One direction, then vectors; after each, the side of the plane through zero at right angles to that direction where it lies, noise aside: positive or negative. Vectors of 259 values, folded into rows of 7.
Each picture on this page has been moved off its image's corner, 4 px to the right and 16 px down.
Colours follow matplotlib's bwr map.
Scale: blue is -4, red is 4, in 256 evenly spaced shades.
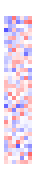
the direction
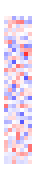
negative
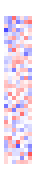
positive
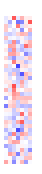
positive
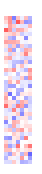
negative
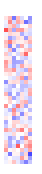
negative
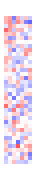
negative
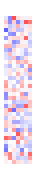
positive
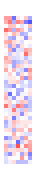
negative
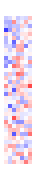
positive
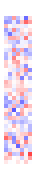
positive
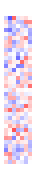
positive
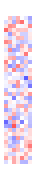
negative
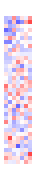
positive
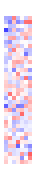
positive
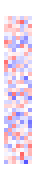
negative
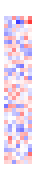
positive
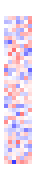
positive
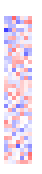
positive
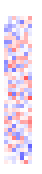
positive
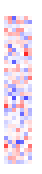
negative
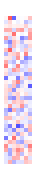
negative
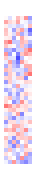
negative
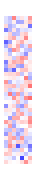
positive
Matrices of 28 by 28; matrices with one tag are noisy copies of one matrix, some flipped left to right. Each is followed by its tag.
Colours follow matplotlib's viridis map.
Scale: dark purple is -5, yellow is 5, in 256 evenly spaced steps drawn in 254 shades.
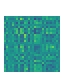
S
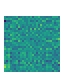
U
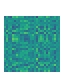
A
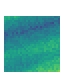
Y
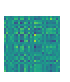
S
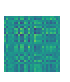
S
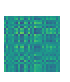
S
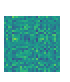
A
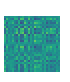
S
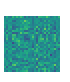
A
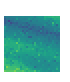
Y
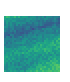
Y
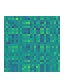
S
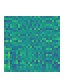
U
